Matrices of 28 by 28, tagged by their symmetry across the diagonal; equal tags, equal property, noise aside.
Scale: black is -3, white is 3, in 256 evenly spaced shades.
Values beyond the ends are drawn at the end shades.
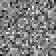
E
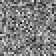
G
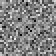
E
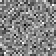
E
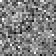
E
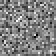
E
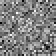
E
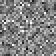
E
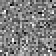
G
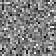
G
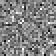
E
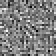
G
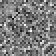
E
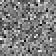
E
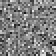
G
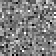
G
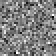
G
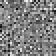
G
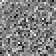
E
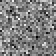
E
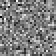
G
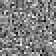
G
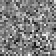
G
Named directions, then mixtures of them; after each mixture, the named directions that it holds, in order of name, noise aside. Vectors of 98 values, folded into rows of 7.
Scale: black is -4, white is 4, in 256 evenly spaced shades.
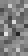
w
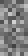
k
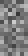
k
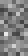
k, w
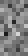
w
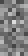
k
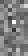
k, w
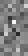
k, w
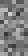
k, w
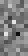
w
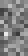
k, w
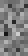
w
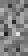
w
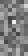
k, w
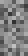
k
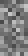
k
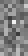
k, w
